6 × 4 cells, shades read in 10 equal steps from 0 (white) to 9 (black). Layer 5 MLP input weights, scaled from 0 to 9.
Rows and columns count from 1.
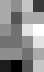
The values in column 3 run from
1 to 6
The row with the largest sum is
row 6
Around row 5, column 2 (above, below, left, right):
5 9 4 5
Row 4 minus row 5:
1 1 -1 -2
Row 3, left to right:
4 5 1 0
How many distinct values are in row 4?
3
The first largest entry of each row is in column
4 2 2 1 3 2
